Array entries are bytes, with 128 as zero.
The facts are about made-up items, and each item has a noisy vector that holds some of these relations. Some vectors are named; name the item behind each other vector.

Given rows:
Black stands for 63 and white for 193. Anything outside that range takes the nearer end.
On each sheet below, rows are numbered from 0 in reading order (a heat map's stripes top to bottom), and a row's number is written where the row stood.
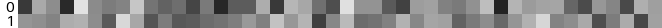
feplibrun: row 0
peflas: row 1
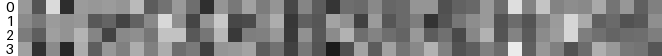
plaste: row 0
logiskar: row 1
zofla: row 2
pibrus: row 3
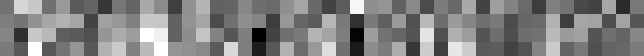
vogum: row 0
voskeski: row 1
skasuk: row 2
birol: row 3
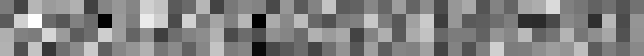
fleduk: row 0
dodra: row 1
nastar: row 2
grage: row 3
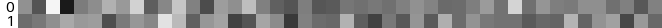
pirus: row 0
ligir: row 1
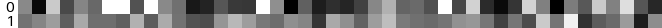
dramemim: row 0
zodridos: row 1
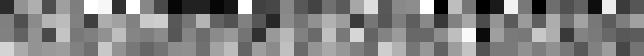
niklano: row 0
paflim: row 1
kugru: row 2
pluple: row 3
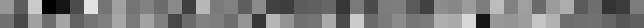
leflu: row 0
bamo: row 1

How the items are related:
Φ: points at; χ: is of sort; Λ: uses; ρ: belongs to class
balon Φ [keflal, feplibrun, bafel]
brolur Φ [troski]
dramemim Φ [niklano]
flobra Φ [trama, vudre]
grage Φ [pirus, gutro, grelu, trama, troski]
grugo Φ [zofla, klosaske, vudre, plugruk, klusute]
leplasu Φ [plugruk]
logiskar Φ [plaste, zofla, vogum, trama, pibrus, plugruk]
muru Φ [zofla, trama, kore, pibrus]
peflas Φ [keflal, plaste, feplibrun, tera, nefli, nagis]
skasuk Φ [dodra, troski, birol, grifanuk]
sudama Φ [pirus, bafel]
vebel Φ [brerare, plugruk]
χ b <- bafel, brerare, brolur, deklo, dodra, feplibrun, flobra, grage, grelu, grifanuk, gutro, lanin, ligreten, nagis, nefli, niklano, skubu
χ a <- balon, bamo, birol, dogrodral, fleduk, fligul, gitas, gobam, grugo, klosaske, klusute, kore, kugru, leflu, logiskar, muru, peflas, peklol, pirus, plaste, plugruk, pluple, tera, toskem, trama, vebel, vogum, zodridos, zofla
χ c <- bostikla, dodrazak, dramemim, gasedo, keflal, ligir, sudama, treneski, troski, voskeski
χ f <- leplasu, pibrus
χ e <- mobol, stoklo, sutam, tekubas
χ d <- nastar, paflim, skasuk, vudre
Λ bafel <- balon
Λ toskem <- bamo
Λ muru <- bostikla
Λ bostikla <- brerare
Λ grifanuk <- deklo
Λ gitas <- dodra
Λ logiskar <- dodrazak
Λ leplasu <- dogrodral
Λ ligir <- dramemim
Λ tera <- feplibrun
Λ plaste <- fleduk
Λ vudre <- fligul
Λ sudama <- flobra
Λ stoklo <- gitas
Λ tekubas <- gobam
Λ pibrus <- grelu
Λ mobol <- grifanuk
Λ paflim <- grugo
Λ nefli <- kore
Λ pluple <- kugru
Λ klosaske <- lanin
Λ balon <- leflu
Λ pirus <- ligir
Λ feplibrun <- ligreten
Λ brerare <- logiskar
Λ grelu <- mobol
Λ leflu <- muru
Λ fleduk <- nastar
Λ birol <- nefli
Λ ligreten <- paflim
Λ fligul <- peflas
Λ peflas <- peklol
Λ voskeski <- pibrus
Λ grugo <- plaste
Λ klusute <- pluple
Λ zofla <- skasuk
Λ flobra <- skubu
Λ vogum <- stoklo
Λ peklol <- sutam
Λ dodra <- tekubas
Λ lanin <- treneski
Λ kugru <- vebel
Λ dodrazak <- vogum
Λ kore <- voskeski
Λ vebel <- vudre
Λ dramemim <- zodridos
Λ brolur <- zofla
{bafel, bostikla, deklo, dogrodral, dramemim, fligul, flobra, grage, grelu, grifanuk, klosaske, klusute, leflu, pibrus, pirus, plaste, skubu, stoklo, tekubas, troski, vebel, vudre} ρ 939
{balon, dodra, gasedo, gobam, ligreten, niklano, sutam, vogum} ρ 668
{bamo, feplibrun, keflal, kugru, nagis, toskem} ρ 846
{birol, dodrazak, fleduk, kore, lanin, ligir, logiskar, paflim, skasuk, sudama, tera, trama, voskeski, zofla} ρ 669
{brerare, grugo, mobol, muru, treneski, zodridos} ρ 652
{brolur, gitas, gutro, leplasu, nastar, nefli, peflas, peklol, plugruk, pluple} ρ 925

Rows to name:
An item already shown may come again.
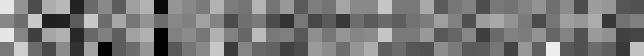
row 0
leplasu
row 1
bostikla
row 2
leplasu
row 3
brerare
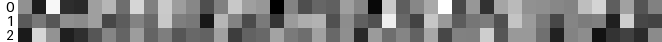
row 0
grifanuk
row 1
sutam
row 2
balon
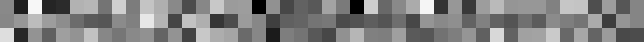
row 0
grifanuk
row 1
dodrazak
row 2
vebel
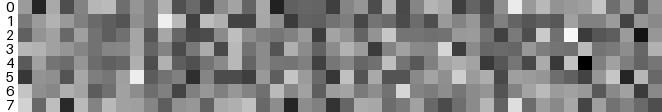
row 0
deklo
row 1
dodrazak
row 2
zodridos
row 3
gutro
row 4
treneski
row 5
keflal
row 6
plugruk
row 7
klusute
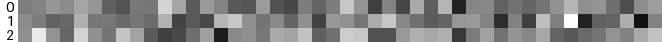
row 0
lanin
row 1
grugo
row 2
nefli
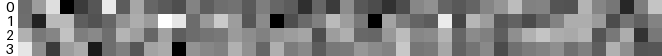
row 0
bafel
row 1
skasuk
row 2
peklol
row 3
leplasu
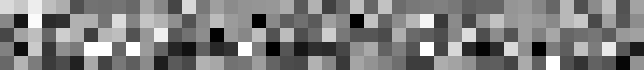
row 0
gitas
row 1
grifanuk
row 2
tera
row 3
dramemim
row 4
muru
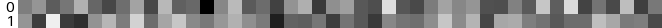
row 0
mobol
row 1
troski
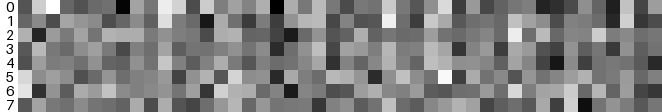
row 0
dodra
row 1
sutam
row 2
vudre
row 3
ligreten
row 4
gasedo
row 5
brolur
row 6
vebel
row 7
treneski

